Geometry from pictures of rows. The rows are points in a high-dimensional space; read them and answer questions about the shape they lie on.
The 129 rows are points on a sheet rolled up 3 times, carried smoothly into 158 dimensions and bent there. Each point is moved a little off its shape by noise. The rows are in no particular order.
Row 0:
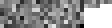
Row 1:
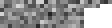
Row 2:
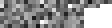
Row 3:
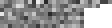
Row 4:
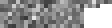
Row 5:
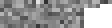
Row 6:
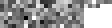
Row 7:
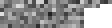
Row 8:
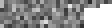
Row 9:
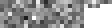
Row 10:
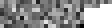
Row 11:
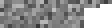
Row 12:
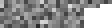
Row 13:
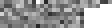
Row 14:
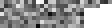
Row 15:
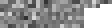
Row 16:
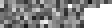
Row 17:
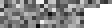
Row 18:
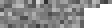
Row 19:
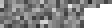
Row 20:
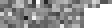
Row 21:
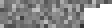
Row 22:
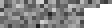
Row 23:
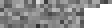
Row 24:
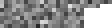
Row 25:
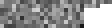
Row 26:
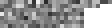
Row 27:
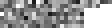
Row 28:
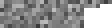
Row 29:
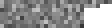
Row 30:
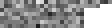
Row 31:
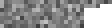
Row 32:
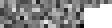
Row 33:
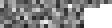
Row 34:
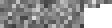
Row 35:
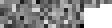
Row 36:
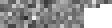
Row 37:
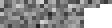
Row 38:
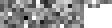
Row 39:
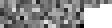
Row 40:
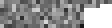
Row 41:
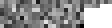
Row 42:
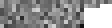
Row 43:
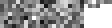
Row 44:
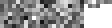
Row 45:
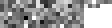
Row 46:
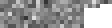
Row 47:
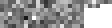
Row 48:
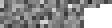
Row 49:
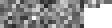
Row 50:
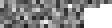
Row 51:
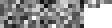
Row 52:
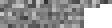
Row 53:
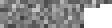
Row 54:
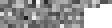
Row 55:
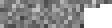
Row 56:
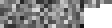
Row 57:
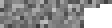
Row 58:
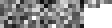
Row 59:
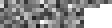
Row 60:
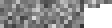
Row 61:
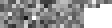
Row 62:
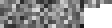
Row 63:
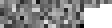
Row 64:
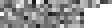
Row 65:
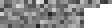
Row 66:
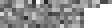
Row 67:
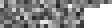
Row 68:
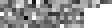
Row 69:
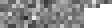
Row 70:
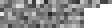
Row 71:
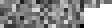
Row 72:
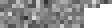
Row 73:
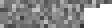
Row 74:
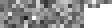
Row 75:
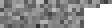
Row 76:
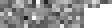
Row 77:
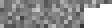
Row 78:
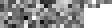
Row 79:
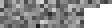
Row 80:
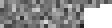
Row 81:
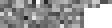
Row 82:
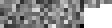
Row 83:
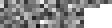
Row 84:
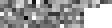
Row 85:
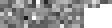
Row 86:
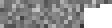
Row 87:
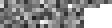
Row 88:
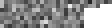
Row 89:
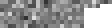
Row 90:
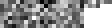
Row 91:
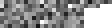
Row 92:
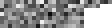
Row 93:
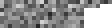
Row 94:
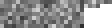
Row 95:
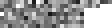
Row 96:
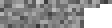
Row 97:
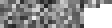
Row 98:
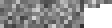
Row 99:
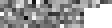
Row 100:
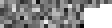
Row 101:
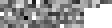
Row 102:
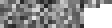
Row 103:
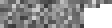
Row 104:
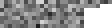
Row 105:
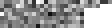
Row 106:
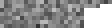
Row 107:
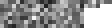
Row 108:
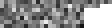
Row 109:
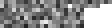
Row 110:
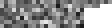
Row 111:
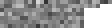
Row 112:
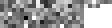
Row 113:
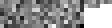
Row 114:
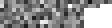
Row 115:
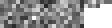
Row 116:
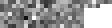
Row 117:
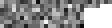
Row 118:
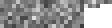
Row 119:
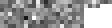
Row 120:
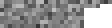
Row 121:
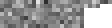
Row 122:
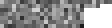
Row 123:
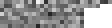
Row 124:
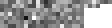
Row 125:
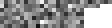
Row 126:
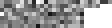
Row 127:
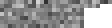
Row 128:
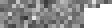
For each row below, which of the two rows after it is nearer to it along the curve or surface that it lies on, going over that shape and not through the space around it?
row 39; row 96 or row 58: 58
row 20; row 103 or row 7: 7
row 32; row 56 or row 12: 56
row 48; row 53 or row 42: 42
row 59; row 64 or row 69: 64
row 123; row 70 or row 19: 70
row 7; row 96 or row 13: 13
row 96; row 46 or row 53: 46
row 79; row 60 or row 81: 81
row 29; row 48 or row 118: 118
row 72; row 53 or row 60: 60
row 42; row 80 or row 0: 80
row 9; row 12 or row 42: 12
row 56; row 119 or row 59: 119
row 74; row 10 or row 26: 26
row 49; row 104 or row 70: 70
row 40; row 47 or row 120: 120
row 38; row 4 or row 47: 47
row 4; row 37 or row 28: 28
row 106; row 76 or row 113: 76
